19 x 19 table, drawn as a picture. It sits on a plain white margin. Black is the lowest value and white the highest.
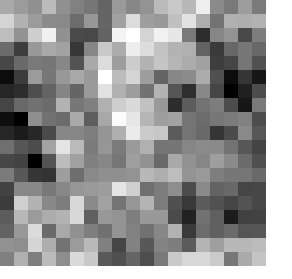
No overall slope runs across the table. Overall the values sit about 50% of the way up the scale. There are no regular stripes. The top middle is the ninth with the highest average. The texture is blotchy.
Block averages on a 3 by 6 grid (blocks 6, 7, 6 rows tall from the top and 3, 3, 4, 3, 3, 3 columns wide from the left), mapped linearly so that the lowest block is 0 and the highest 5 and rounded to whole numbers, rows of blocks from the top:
335532
034421
343322
